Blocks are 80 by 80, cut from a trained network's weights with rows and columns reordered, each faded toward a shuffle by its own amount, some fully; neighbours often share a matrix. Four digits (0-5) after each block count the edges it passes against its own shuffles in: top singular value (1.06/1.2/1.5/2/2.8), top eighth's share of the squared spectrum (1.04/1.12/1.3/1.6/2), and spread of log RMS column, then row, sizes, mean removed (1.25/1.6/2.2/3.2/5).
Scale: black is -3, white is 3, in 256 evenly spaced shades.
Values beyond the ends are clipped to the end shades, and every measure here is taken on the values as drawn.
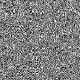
3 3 2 2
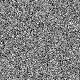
2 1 0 0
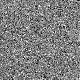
1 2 0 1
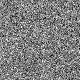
0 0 0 0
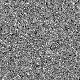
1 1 0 0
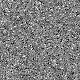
0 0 0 0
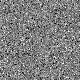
0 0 0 0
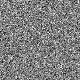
1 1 0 0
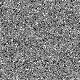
0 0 0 0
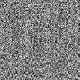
3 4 2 1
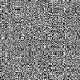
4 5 3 2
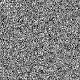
3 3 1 1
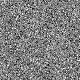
1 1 0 0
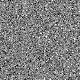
1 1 0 0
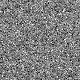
1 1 0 0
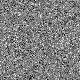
1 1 0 0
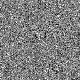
2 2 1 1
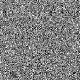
3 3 2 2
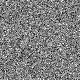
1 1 0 0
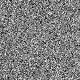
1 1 0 0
